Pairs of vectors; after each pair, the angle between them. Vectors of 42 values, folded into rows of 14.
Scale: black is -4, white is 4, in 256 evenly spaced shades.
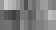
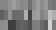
partly aligned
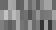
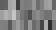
nearly parallel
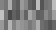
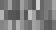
nearly parallel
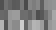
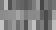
partly aligned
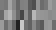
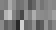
nearly parallel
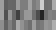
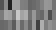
orthogonal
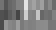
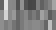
partly opposed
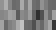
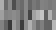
partly opposed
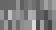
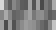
orthogonal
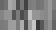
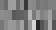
nearly parallel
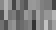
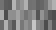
nearly opposite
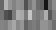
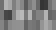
nearly parallel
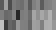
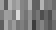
nearly opposite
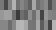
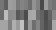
partly aligned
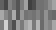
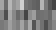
orthogonal
